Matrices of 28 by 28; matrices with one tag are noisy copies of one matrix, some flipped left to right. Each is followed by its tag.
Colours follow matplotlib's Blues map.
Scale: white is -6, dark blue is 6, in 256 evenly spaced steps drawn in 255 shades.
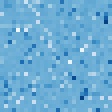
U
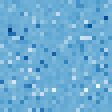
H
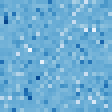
U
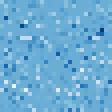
H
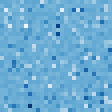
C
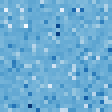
C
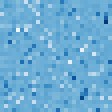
U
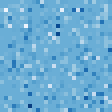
C
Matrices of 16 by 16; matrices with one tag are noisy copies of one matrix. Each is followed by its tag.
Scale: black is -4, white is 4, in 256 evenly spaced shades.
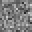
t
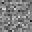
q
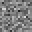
q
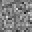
t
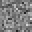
t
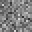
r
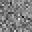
r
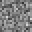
t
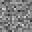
q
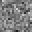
t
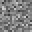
q
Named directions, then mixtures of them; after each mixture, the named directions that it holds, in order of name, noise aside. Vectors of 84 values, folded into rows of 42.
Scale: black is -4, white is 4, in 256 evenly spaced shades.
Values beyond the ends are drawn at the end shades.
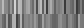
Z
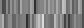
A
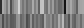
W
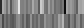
W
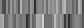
A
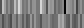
W, Z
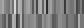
Z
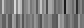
W, Z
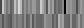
W, Z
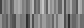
A, W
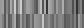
A, Z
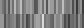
A, Z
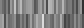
A, Z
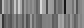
W, Z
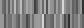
A, Z
